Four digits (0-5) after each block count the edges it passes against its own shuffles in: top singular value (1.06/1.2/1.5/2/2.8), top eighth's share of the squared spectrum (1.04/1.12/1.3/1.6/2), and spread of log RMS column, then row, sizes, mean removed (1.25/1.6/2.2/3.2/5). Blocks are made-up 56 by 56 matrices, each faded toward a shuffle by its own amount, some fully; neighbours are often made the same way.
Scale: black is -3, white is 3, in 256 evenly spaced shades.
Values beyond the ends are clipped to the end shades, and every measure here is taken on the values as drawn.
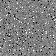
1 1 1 0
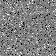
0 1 0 0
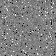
2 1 0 0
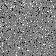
1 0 0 0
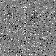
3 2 0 1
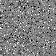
1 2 0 0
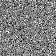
1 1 0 0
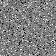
1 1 0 0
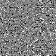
3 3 1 1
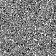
2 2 0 0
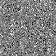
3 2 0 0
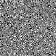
3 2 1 1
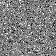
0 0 0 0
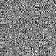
3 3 1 2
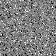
1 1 0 0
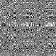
4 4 2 2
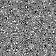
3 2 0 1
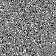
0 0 0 0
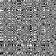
4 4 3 3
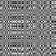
5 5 4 4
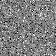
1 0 0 0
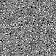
2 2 0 0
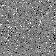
1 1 1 0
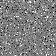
0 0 0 0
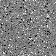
1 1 0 0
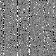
2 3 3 0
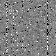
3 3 2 0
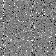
2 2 2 0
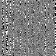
2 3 4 0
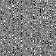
1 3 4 0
